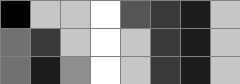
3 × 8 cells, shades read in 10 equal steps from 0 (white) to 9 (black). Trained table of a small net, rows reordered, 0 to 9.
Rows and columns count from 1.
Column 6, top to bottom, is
7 7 7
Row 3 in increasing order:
0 2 2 4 5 7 8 8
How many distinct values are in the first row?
6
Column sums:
19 17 8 0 10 21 24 6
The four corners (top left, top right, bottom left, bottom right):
9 2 5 2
